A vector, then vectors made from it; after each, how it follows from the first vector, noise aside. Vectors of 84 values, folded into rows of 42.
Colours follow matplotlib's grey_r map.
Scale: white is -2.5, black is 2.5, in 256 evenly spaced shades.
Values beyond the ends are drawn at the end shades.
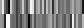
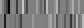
partly zeroed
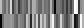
reversed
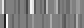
partly zeroed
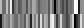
reversed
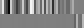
partly zeroed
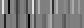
partly zeroed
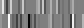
partly zeroed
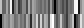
reversed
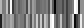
reversed
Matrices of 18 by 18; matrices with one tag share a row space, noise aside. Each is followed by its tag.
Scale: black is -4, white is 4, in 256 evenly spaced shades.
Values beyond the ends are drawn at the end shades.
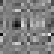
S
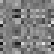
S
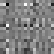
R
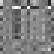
S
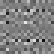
R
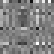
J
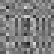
R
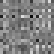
J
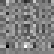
R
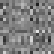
J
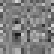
S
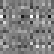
J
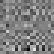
R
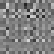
R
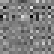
J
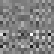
J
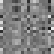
S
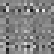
R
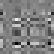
S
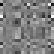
S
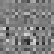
R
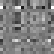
S
